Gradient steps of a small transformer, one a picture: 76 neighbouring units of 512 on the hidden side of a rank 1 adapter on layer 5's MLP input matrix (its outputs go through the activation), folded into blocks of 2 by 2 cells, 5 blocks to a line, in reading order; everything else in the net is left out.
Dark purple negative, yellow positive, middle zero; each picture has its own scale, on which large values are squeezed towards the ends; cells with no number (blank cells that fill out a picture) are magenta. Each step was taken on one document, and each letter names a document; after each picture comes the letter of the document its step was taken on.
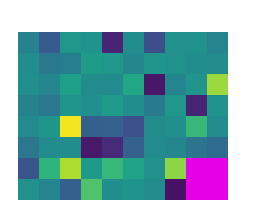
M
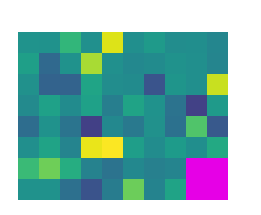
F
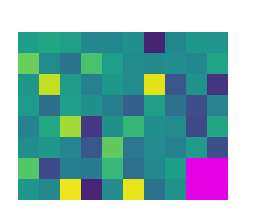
M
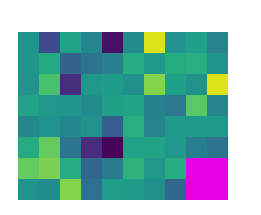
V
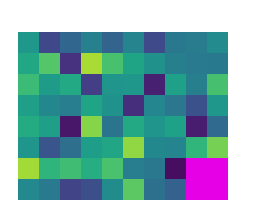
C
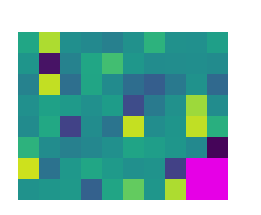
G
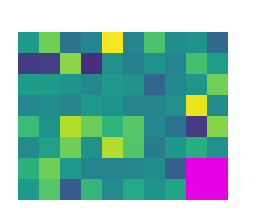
C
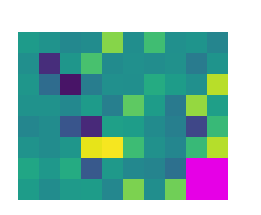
F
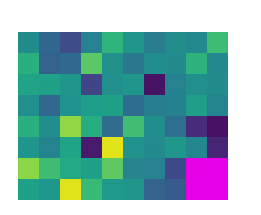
C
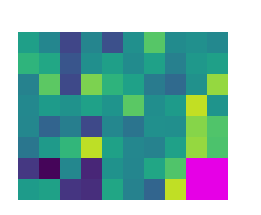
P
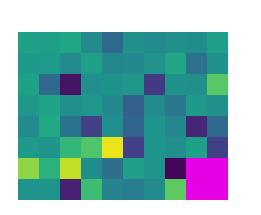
F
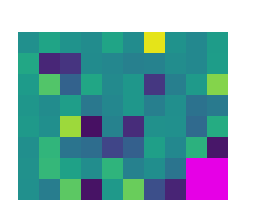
M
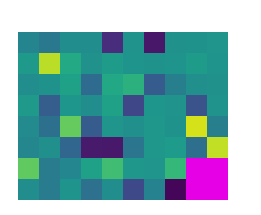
M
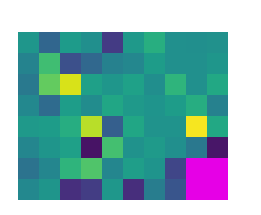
P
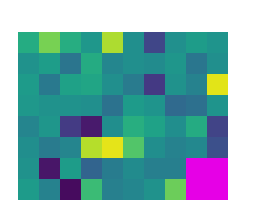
F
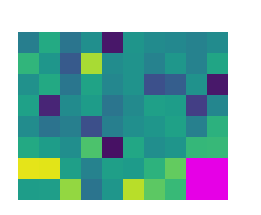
M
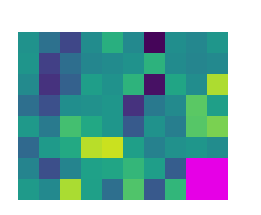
P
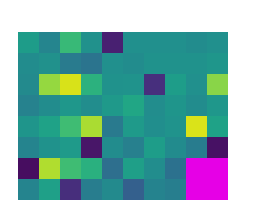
P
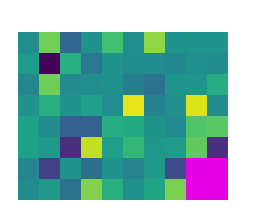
G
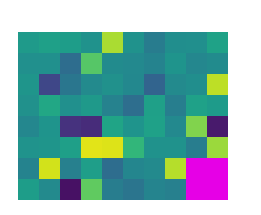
F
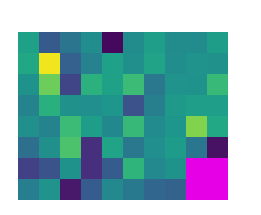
P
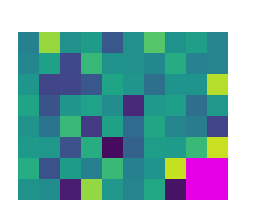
M
